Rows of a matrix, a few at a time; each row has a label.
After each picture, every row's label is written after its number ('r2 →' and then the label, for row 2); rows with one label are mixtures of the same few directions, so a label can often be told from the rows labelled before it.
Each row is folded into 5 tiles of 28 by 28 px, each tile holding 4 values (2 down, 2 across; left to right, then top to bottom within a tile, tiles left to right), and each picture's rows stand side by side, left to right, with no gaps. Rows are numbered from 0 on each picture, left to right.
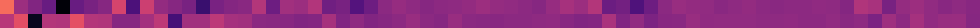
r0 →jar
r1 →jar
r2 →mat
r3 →jar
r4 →mat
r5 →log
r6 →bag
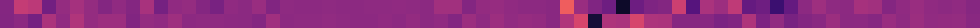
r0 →bag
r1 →log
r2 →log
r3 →bag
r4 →jar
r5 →mat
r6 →bag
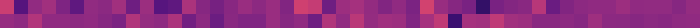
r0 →log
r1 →bag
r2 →bag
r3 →jar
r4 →jar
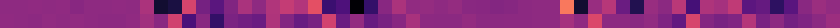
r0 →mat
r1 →bag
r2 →mat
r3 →mat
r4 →log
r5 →mat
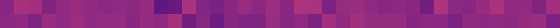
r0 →bag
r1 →bag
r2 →bag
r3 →log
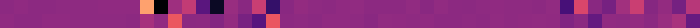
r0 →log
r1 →log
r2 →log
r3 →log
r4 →log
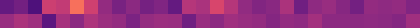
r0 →mat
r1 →mat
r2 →log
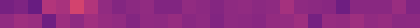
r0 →mat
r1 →bag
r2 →jar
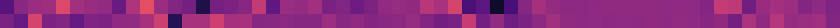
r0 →jar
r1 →jar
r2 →mat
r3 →mat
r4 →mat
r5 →bag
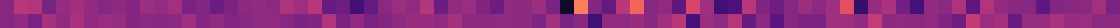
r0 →bag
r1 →mat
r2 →mat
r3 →log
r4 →log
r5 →bag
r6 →log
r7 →jar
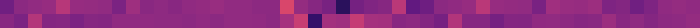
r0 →jar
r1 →mat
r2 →jar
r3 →jar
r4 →mat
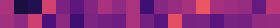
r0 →bag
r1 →jar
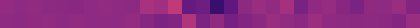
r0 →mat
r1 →mat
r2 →log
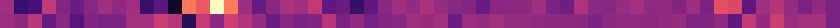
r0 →bag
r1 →mat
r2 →mat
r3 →jar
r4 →log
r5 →bag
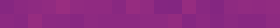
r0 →jar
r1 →bag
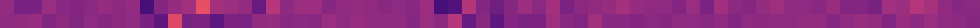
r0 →bag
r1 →jar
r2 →bag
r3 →bag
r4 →jar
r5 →log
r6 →mat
